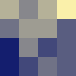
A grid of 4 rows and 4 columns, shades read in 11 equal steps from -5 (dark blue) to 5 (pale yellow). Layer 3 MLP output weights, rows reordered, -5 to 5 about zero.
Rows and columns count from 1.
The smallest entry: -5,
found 2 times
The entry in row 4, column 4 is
-2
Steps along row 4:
up up down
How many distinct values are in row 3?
4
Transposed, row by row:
2 -1 -5 -5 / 0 1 0 -3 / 2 1 -3 -1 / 5 -2 -2 -2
